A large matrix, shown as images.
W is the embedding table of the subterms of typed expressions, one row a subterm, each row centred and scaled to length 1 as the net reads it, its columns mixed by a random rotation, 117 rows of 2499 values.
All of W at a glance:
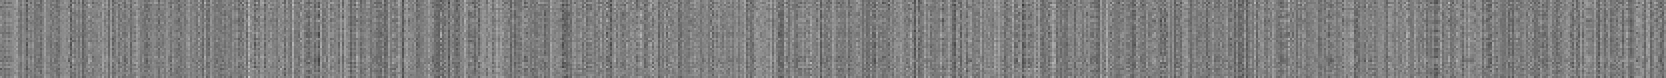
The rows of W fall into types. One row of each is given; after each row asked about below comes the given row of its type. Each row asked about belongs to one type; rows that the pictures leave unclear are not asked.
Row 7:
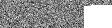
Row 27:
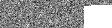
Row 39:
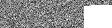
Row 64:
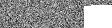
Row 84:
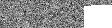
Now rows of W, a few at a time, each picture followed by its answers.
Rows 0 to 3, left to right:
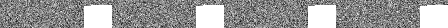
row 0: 64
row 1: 7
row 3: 64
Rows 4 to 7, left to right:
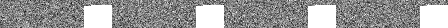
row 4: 84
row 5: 64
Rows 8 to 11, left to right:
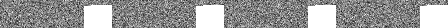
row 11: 7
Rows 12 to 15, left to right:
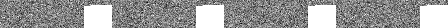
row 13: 27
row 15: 7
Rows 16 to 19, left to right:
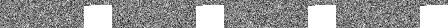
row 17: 64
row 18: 84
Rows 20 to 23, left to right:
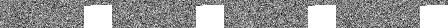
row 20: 27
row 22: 84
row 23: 39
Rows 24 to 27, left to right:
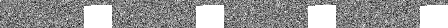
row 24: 27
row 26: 64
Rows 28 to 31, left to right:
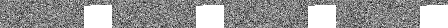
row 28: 7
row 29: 7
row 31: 27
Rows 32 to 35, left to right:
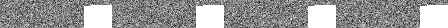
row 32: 7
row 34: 27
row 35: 27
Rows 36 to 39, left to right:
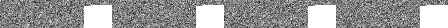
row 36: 27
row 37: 7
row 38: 27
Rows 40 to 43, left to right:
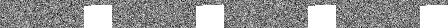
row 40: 84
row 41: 7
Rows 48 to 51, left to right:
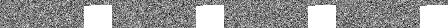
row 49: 84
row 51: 27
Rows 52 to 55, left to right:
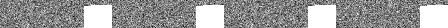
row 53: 39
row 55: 64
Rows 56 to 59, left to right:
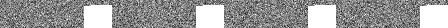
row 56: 39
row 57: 64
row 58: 7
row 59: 7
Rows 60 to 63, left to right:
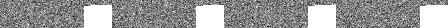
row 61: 64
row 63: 39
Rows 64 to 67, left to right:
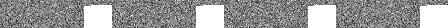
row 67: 64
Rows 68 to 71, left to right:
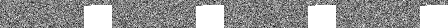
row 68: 7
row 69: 39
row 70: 7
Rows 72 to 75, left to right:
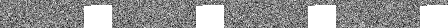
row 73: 64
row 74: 7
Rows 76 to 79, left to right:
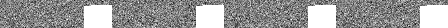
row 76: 39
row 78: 39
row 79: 27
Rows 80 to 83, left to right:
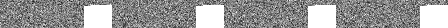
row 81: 39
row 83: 7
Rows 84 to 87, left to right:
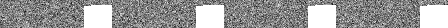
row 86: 64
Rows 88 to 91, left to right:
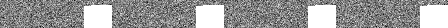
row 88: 39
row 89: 27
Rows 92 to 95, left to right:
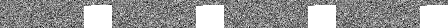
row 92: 39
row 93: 27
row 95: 27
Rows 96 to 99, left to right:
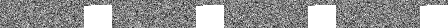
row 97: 84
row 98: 7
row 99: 7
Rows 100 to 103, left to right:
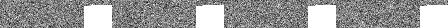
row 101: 27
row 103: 84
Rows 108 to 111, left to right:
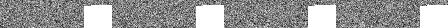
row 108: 64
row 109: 39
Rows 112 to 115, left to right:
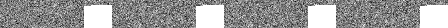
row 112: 64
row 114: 7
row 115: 27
